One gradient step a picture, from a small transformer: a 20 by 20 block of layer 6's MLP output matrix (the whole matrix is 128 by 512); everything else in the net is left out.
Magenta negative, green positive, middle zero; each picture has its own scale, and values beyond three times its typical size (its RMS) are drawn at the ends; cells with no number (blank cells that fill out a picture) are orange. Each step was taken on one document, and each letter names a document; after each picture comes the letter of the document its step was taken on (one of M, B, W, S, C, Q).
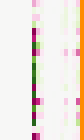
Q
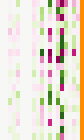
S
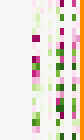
S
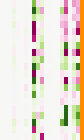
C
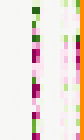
Q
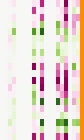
C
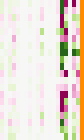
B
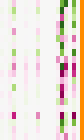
B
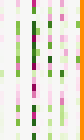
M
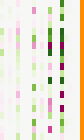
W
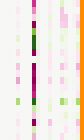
M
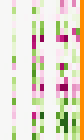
C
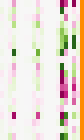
B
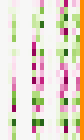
C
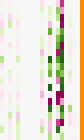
W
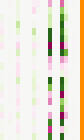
W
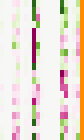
B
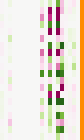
S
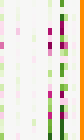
W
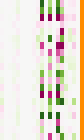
S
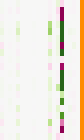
W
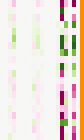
B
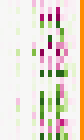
S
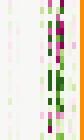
S
